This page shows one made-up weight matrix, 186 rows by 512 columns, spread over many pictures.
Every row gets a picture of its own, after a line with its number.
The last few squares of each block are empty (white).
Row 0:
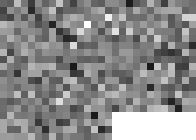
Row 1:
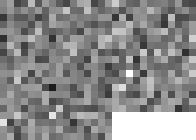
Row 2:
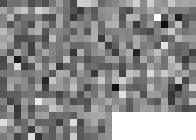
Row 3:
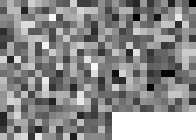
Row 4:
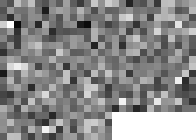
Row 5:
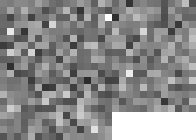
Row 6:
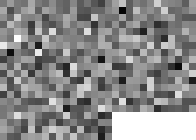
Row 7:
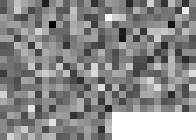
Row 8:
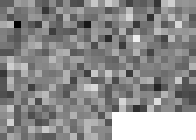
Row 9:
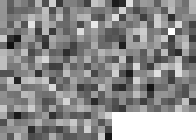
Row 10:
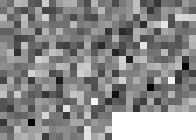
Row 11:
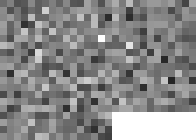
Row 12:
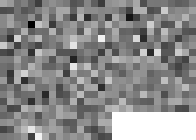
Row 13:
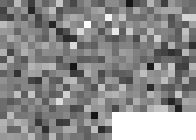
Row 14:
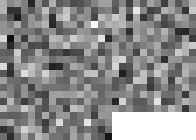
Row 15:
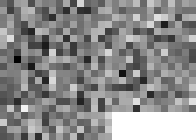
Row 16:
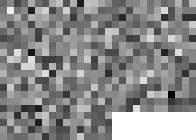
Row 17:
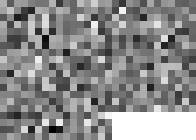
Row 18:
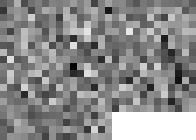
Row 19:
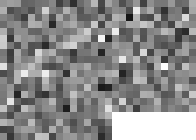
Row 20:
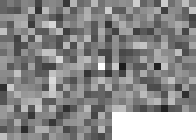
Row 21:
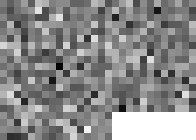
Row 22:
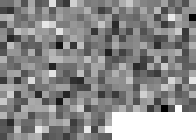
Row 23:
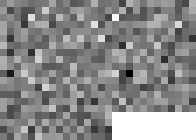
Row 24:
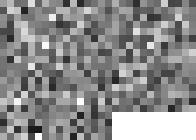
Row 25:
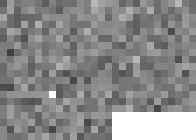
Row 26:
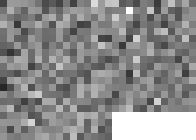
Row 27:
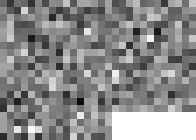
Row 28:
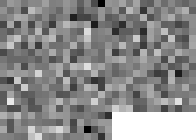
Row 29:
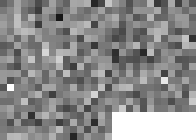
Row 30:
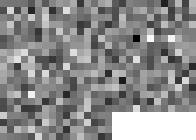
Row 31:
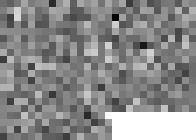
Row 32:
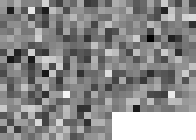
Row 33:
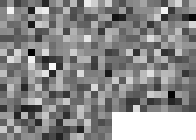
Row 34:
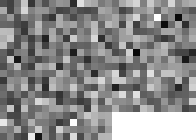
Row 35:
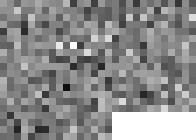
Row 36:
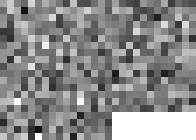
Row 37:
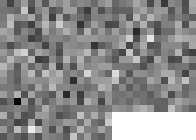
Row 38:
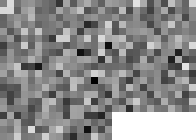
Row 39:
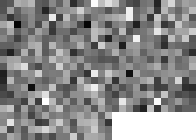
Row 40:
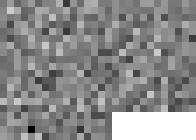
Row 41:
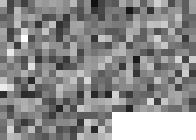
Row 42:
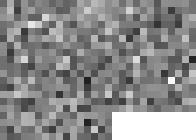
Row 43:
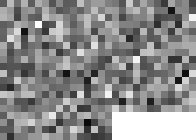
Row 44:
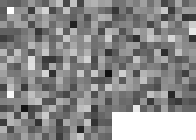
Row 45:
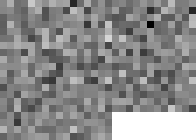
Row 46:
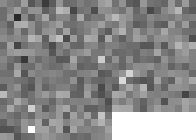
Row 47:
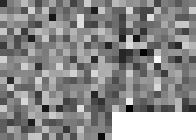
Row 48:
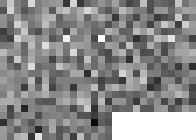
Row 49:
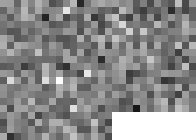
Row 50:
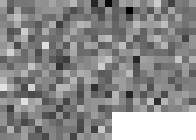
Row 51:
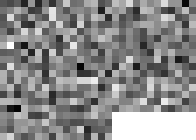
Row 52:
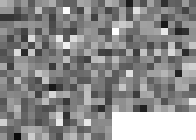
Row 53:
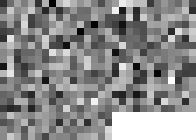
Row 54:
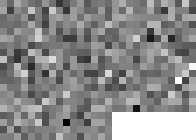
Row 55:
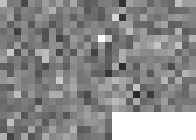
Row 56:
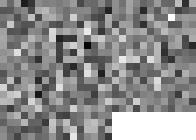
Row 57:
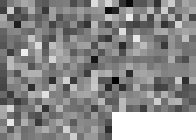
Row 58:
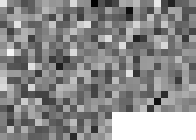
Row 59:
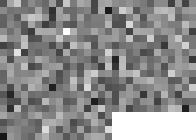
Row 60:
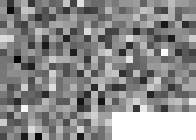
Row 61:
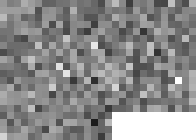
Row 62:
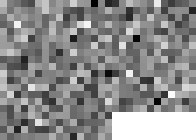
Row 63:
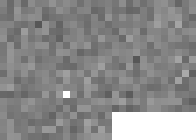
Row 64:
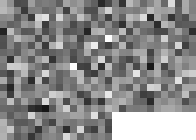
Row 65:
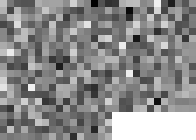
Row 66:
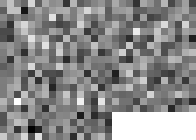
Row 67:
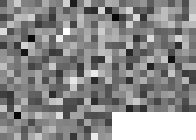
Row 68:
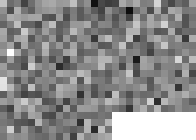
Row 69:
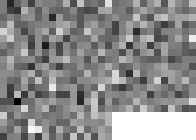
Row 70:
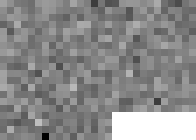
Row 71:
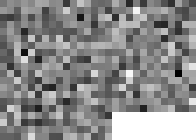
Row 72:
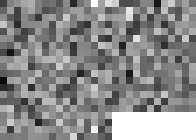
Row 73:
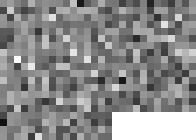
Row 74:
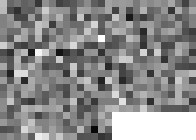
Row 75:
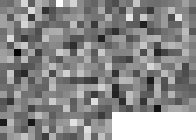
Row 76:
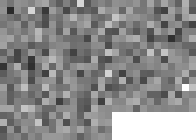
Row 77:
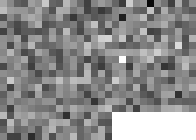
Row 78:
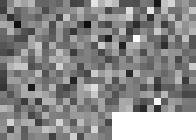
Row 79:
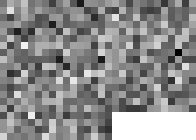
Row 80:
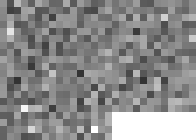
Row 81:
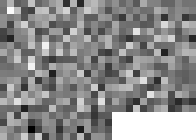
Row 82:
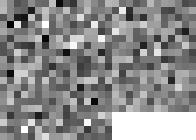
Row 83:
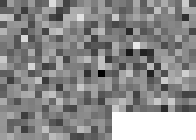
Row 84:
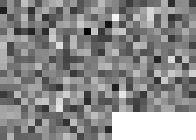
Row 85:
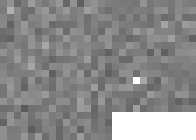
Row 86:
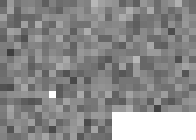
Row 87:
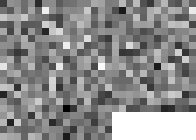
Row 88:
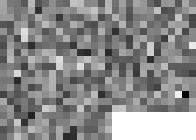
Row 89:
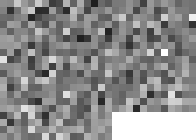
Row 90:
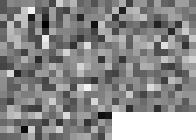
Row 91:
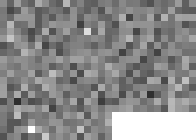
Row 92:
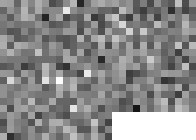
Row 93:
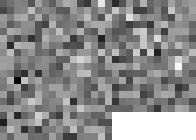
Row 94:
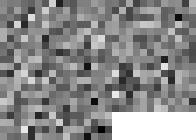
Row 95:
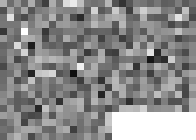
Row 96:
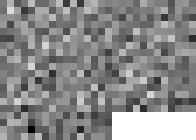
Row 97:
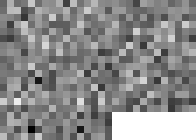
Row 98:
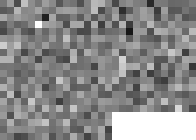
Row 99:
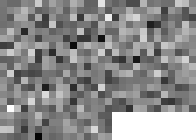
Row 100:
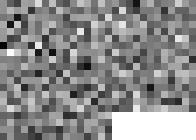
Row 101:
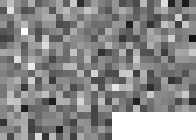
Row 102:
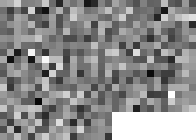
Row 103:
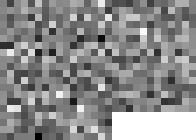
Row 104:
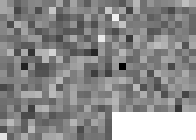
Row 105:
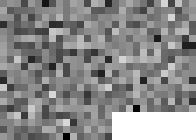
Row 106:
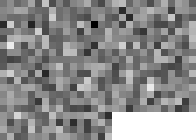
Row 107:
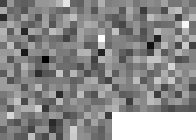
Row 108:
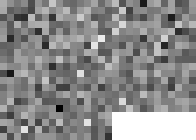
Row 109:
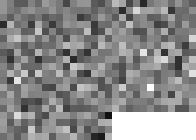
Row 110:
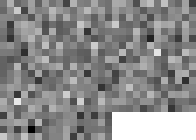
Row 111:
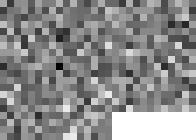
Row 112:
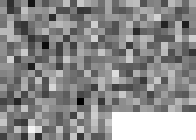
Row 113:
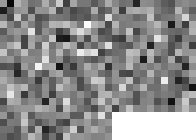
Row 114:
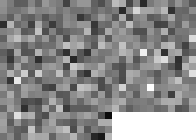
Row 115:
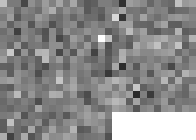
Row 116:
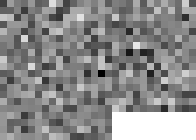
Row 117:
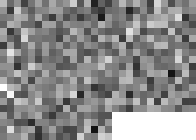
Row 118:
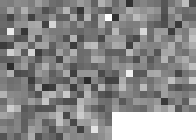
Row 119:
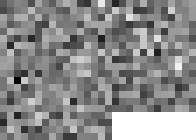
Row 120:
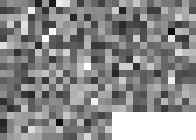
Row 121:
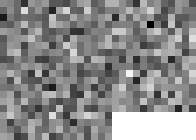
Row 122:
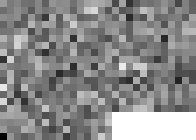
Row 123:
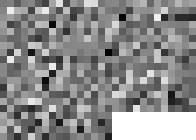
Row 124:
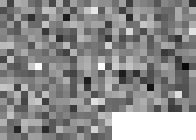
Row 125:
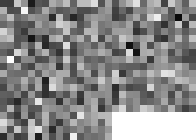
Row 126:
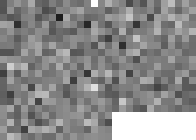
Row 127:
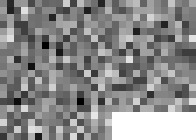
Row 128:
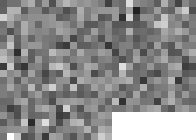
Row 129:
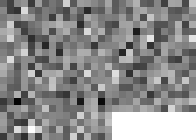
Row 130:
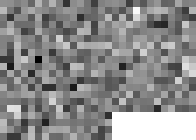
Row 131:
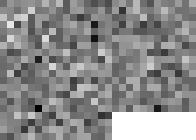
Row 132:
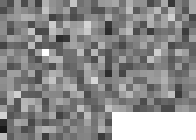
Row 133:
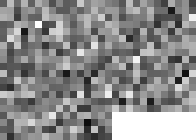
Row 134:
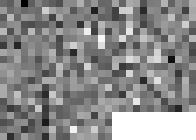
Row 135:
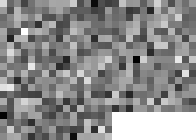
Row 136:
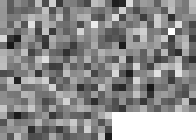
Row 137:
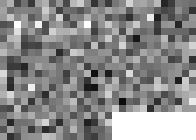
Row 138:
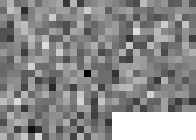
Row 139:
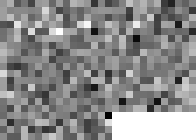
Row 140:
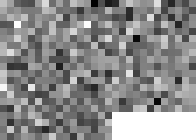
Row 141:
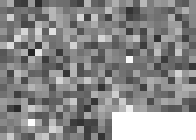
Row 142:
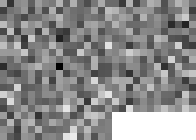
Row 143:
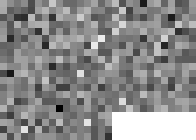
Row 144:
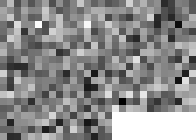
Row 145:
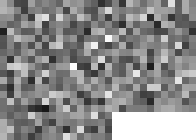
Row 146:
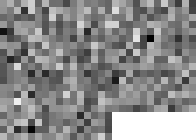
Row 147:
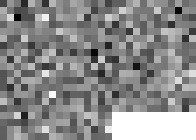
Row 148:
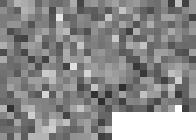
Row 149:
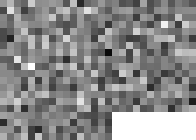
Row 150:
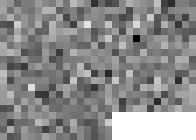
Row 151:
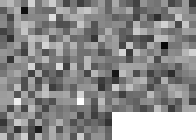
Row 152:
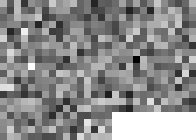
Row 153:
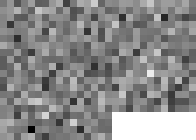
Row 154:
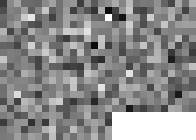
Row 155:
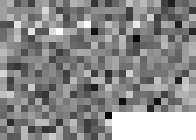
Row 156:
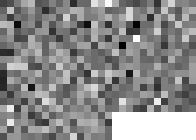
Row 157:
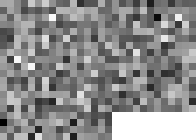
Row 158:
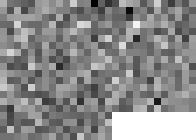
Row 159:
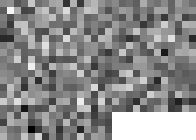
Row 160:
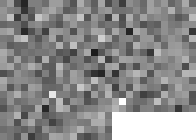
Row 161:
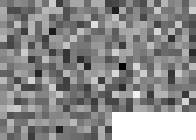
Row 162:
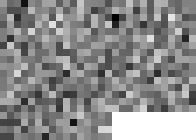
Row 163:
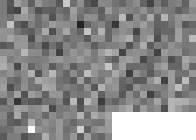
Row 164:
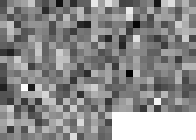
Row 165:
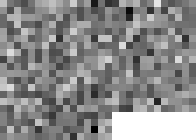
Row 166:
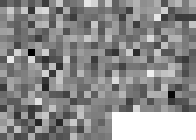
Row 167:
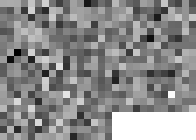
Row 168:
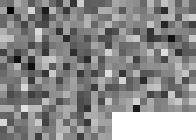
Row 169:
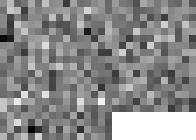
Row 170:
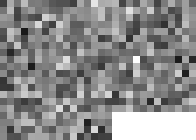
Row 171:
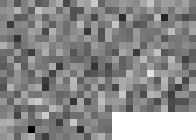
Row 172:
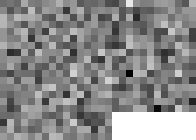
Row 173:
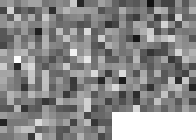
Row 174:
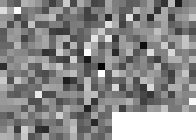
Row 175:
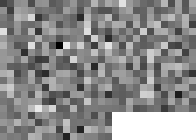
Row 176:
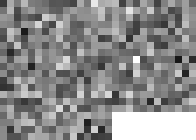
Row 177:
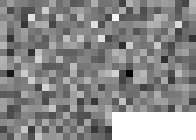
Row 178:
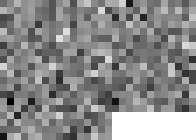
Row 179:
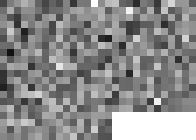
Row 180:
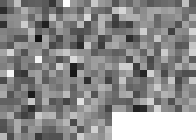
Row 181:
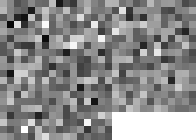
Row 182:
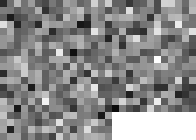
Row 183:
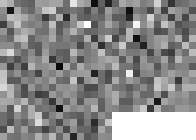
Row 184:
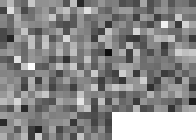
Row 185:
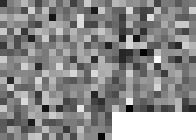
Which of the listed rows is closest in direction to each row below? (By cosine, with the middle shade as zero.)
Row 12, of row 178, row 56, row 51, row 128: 51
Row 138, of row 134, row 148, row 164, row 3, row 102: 3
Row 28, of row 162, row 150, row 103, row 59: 162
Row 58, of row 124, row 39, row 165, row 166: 165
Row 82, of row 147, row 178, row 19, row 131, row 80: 19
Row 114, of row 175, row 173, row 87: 87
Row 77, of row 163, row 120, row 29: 163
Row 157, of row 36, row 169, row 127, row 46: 36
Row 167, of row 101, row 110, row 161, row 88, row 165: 110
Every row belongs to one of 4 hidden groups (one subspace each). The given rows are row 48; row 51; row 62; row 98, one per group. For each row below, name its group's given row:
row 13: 98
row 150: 62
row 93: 51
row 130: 51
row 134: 98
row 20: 98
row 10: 51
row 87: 98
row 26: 62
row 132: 98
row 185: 98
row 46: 51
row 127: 48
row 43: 62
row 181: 51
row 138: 48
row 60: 48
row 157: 48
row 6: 51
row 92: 98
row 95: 98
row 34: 48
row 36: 48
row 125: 48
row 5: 51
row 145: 98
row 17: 51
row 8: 62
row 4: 62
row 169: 48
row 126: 62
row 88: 98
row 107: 98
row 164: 62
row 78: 62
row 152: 62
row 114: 51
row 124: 98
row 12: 51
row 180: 51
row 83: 98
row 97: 48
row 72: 62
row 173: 48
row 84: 98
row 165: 62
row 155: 62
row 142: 98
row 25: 62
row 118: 51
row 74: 51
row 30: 48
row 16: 48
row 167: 48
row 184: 48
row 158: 62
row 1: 51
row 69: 48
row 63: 62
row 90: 51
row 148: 98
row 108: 51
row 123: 48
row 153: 48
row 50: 62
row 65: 62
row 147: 98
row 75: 51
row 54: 48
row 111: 98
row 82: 51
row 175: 98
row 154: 98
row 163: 48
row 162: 98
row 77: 98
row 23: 51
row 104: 98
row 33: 48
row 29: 98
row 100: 51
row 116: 98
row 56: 98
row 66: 48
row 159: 48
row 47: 98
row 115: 98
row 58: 62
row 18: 98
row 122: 98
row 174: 98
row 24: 48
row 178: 98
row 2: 48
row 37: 48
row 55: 98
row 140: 62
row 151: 48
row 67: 98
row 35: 98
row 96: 48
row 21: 98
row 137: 62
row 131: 51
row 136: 51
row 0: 98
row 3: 48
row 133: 62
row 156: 62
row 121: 51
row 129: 48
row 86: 62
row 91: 48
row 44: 48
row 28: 51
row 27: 48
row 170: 62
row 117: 62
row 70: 62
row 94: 51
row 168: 48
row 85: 48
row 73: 48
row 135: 62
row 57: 62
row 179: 62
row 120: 51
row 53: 51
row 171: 48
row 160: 98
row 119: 51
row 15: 48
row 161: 51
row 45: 98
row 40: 48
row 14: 51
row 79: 98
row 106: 51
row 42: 62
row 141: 51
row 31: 98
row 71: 51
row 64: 98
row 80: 48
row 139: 62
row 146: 48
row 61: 98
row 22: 98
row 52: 51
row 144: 62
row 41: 62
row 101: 48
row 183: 62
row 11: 51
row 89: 48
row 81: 48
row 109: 51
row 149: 48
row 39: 62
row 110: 48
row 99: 51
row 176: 62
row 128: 51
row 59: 98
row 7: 98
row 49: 98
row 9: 51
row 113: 98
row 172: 51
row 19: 51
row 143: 51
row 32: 48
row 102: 48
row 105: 98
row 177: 51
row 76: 48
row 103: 51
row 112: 48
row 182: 62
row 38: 98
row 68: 62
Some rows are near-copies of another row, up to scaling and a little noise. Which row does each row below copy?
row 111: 142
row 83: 116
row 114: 109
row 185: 47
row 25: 86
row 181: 82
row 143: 108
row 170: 176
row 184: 149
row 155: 139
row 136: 9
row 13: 0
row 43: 133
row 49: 92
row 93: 119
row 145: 64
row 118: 5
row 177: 23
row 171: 153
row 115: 55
